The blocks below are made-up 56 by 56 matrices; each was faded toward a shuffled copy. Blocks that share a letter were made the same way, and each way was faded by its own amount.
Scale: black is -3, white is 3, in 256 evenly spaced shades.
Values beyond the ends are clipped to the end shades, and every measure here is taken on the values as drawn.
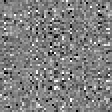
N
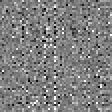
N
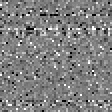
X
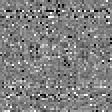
X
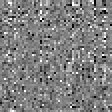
N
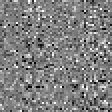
N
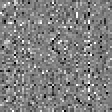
N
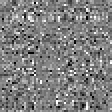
N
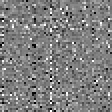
N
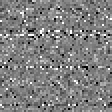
X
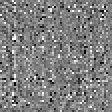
N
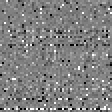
X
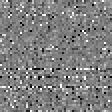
X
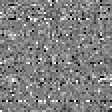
X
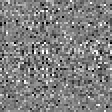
X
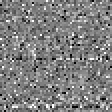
X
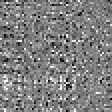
N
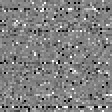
X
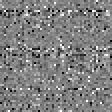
X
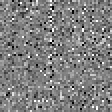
N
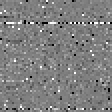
X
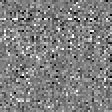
X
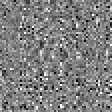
N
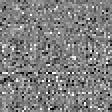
X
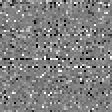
X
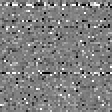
X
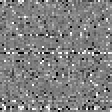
X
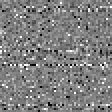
X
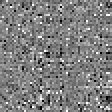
N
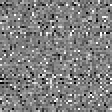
X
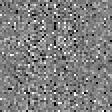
N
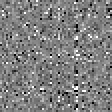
N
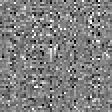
N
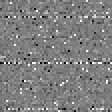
X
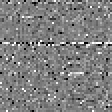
X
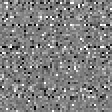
X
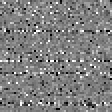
X
